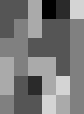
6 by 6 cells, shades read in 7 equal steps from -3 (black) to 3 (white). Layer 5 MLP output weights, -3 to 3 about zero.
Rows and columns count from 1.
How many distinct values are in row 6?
4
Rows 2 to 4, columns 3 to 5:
1 -1 -1 / -1 -1 -1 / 1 1 -1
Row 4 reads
1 0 1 1 -1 0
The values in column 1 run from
-1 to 1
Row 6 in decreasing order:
2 1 0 0 -1 -1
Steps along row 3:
same down same same up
